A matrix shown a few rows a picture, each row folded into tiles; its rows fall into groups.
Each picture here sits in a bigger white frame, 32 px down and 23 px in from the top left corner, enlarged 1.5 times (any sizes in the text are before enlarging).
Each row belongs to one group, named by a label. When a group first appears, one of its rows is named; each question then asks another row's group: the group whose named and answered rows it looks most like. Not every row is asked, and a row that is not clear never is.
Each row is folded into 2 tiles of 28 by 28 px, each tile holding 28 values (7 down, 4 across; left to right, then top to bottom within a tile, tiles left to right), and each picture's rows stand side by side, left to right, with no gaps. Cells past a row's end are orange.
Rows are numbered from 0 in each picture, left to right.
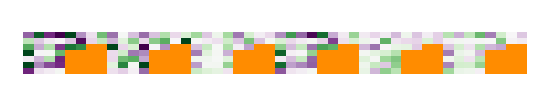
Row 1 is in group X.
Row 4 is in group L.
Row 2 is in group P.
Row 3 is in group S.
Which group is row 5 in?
P
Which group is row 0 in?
S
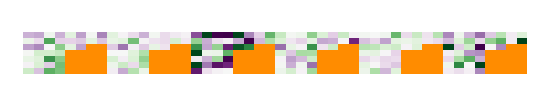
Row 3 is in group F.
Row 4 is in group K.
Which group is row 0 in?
L
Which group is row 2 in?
S
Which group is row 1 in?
L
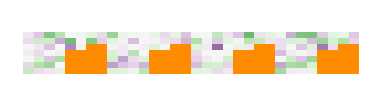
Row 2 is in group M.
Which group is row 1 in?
F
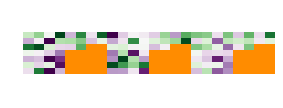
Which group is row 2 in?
K
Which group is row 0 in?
K
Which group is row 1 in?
X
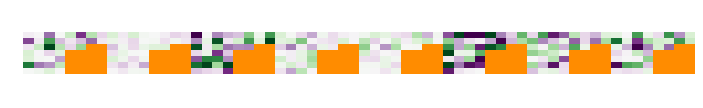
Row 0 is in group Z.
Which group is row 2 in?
X
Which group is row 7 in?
M
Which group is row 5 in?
S
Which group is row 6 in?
S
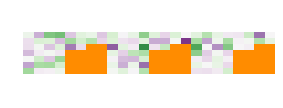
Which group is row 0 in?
P
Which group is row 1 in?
F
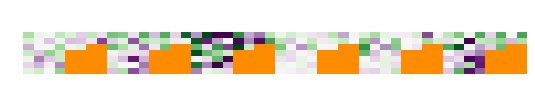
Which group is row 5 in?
K
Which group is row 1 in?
K
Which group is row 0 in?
F
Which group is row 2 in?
S
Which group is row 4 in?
M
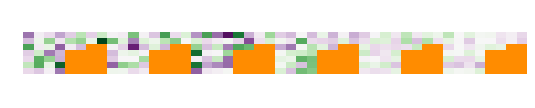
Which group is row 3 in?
L
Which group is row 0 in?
X
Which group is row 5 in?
F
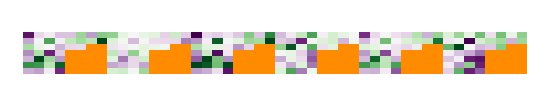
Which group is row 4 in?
X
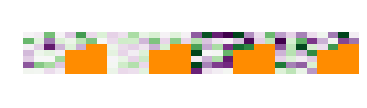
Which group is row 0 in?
M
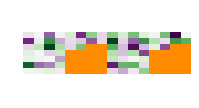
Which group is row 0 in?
Z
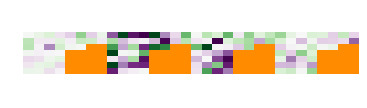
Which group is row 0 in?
M
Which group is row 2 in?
K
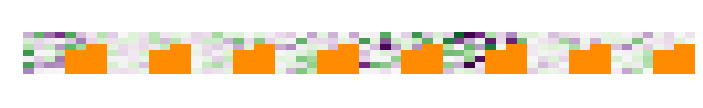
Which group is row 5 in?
S
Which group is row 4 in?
M
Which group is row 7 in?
L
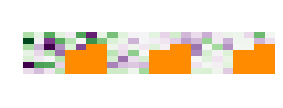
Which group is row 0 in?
M
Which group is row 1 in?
F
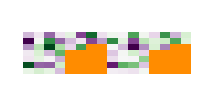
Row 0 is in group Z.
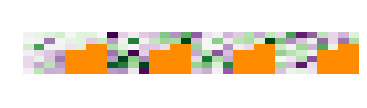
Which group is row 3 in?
S
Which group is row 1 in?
X
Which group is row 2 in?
X
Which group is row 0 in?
K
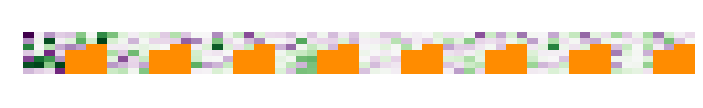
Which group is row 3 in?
L
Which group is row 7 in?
P
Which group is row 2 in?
Z
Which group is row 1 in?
F
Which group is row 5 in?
L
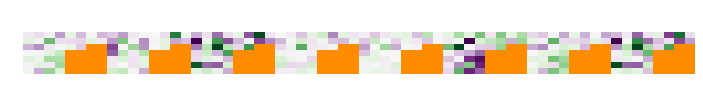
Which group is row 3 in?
Z
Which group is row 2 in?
Z
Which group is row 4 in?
Z
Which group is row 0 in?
L
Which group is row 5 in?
K
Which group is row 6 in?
L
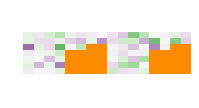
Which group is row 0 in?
F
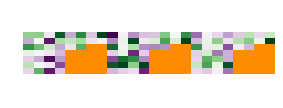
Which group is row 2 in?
X
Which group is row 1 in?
X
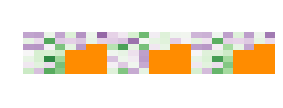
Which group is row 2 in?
L
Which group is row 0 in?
L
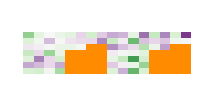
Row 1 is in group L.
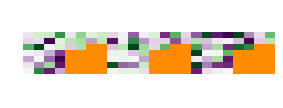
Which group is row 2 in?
S
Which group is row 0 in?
K
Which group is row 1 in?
Z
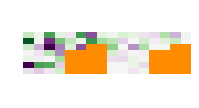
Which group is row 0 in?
M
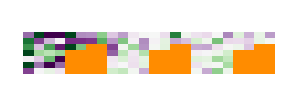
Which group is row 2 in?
L
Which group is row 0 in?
S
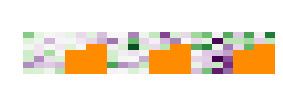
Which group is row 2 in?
K
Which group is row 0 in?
F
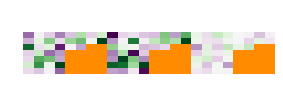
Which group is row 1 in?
X
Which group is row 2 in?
F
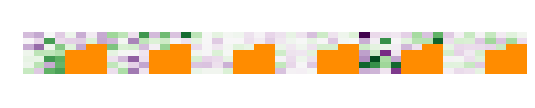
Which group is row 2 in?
F
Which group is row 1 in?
K
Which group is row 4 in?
X
